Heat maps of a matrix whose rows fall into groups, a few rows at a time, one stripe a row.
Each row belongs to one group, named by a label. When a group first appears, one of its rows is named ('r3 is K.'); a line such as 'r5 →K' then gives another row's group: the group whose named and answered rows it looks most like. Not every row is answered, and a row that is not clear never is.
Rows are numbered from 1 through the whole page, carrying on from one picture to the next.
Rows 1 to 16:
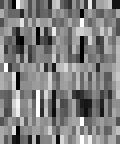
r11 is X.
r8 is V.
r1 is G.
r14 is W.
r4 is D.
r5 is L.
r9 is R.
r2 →L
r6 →L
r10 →R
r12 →X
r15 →R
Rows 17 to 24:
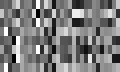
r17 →X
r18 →D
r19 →X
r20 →V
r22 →X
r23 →G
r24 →V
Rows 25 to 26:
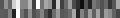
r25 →X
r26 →G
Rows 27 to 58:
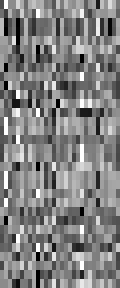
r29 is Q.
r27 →V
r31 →R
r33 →L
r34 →Q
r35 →W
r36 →Q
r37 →G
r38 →D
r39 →X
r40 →V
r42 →G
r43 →W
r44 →W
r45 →D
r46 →V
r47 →V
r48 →W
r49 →V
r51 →Q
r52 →W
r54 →X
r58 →D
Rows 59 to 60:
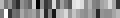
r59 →D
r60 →V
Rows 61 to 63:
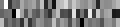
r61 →V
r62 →G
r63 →L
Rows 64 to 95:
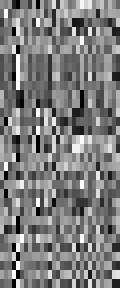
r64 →D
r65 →V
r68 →W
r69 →R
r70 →G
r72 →G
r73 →G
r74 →L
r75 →L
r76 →X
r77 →Q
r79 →D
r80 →D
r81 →R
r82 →V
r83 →Q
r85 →Q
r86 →X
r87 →L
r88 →R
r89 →Q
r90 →W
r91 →G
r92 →R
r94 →R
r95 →G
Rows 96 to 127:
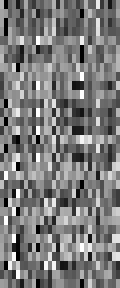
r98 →Q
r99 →Q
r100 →W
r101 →L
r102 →L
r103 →R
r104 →W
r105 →X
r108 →X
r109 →Q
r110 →X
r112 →Q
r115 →V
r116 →L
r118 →Q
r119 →R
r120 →V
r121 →L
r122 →R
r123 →D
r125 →Q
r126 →G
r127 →L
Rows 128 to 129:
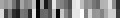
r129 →D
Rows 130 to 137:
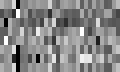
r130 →R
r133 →W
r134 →V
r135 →R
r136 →D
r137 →R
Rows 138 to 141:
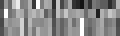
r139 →V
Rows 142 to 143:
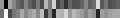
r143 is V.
